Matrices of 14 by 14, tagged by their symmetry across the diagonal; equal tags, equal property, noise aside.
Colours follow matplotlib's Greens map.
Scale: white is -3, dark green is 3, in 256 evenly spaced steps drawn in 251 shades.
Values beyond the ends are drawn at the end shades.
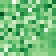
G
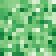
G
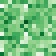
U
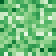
U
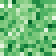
U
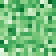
G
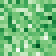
G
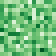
G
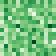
U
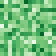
G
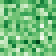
G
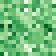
G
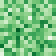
U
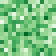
U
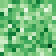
U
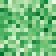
G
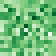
U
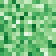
G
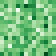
U
